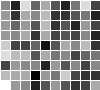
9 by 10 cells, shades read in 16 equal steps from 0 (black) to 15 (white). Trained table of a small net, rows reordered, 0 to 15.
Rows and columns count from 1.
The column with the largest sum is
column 1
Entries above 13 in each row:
0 0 0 0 0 0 0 0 1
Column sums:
90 62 83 43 69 52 55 45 65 43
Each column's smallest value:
4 2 4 0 1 3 2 2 3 2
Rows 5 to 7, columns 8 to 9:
8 11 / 4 6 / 8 4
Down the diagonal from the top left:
8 3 9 3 1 7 5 4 4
